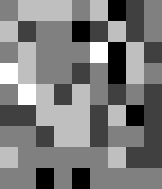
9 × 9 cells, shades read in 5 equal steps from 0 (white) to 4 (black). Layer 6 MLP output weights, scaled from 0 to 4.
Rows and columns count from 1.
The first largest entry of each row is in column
7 5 7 7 4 8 3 8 3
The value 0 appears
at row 3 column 6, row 4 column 1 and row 5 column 2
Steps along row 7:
same up down same up down same up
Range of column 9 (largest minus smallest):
1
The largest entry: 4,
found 7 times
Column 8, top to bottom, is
3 3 1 1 2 4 2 3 2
